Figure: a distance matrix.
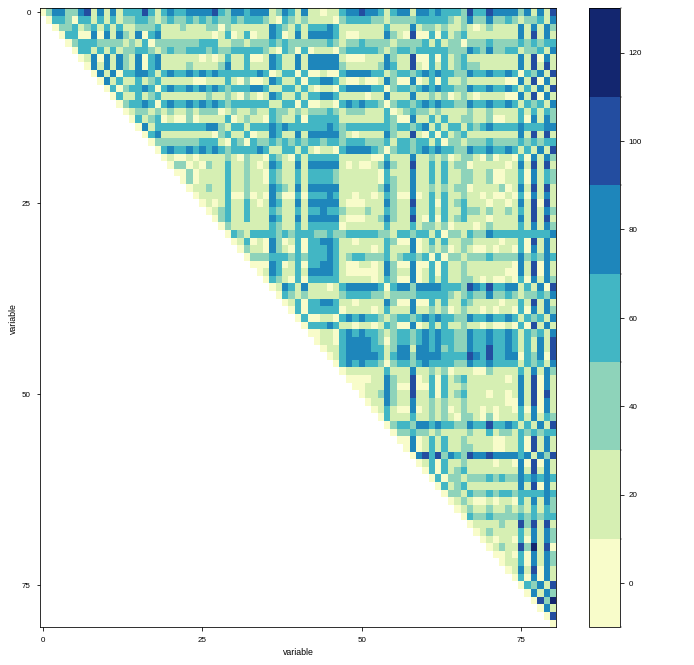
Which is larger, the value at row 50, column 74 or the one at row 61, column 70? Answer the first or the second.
the second
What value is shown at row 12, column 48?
80
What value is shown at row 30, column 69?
20
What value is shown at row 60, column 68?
20
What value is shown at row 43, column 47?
60
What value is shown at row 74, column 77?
80
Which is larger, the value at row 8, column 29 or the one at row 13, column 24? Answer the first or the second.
the first
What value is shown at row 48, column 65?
40
